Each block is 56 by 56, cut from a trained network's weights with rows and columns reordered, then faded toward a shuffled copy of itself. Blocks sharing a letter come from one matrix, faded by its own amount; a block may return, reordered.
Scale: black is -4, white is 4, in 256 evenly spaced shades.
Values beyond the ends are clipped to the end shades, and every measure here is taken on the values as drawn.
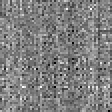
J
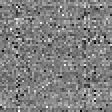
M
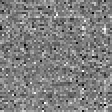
M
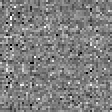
M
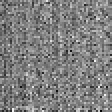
J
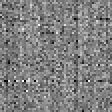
J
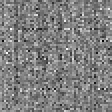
J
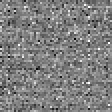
M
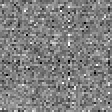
M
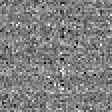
M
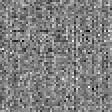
J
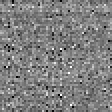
M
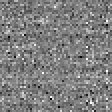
M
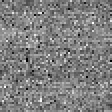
M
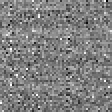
M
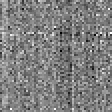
J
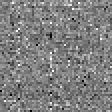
M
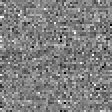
M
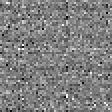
M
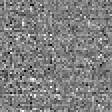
M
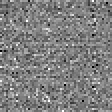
M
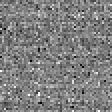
M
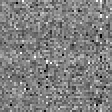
M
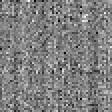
J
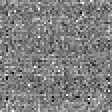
M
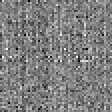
J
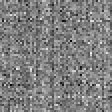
J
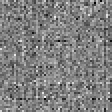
J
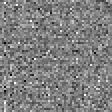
M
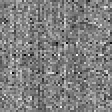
J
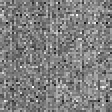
J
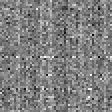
J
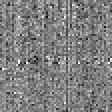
J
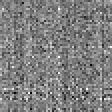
J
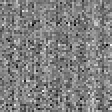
J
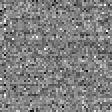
M
